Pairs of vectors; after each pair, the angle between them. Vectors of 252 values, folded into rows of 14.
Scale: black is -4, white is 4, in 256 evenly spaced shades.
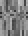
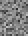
orthogonal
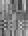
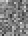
partly aligned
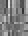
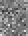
orthogonal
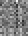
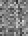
nearly opposite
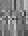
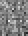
partly aligned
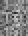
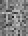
nearly parallel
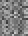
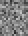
partly opposed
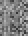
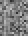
nearly parallel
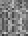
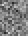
partly opposed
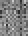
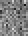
nearly parallel
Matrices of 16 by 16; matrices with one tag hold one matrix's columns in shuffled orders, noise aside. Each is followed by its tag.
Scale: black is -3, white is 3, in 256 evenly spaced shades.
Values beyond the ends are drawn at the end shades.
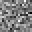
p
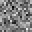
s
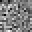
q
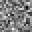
s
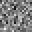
s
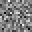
p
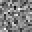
s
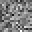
q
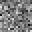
q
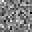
p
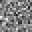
s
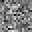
q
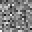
q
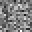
q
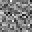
p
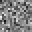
s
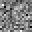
q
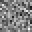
s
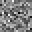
p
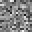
q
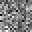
q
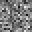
q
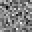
s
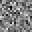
s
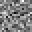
p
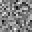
s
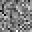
q
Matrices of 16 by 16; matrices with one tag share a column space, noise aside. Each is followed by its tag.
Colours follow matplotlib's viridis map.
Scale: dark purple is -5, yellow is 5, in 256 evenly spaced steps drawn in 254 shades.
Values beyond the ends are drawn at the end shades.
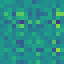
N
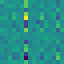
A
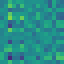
A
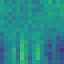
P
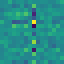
N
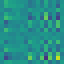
A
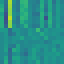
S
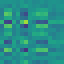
N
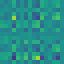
A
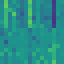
S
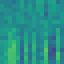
P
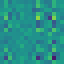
A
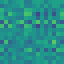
N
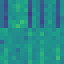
S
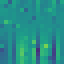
P
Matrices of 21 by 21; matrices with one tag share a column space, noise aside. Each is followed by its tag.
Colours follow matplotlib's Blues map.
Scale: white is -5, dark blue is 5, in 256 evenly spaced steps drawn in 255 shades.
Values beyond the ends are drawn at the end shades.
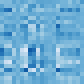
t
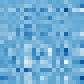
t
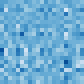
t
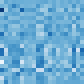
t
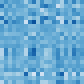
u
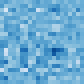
t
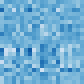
t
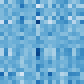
u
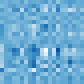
t
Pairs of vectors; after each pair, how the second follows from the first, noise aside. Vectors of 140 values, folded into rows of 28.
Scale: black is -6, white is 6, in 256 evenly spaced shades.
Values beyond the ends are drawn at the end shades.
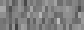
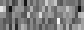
scaled up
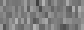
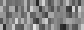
scaled up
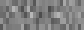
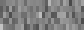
shuffled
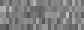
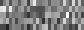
scaled up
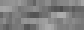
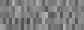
shuffled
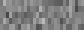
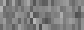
shuffled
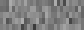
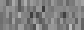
shuffled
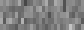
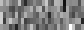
scaled up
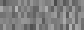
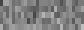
shuffled
